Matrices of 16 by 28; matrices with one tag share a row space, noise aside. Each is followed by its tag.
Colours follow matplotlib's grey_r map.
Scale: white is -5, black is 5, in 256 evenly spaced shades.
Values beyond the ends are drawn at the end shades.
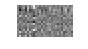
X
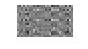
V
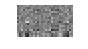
V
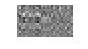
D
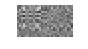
D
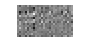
X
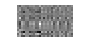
D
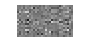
V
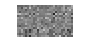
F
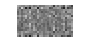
F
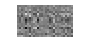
F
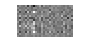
X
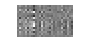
X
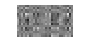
V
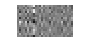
X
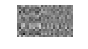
D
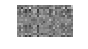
F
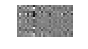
X
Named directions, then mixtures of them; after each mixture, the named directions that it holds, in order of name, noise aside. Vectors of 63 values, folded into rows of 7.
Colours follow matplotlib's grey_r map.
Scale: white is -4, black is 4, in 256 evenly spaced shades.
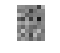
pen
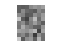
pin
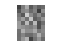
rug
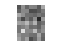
pen, pin, rug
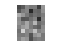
pen, pin, rug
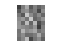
rug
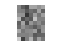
pin, rug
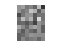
pen, pin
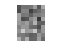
pen, pin, rug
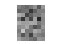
pen, pin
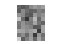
pin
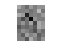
pen, rug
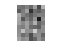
pen, pin, rug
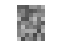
pin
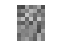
pen, rug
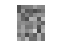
pin, rug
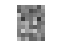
pen, pin, rug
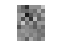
pen, pin, rug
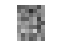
pen, pin, rug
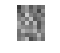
rug
